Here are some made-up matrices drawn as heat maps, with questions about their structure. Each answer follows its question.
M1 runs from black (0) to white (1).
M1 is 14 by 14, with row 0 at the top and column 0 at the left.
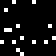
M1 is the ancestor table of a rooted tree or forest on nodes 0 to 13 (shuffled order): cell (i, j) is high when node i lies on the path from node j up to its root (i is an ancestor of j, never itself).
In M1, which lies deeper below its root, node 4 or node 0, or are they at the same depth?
node 4
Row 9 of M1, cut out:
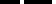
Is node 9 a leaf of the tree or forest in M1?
no
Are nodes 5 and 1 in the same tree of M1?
no
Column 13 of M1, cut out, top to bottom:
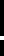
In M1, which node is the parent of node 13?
9
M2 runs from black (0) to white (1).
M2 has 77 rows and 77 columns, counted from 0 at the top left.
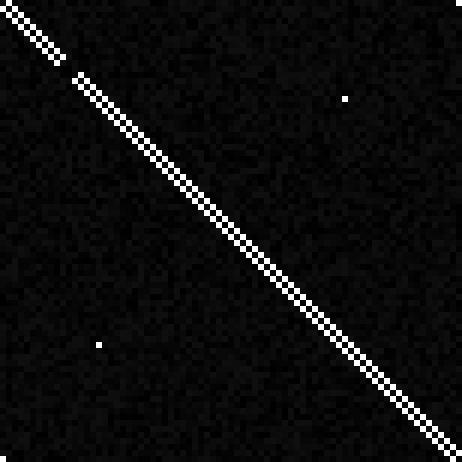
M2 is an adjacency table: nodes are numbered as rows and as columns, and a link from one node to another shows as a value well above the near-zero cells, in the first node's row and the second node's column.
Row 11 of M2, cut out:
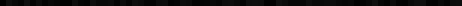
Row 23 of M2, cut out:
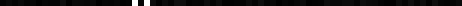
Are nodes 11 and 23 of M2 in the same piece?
no
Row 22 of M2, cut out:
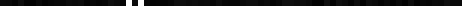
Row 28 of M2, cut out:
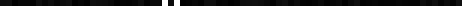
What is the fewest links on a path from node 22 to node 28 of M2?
6
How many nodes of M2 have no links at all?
1
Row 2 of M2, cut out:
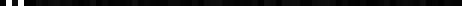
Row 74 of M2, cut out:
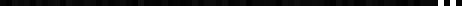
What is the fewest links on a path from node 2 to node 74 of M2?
5
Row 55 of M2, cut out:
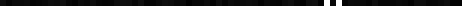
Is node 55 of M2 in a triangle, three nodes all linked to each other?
no
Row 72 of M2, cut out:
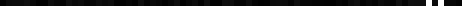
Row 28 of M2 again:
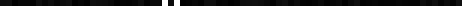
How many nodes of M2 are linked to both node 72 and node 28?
0
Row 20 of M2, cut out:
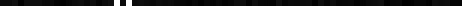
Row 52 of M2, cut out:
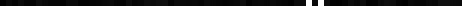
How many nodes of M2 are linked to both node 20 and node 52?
0
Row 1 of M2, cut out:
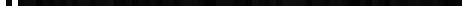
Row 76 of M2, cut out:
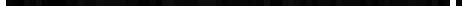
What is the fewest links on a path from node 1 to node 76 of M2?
2
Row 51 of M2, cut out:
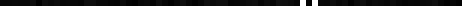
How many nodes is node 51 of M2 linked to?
2
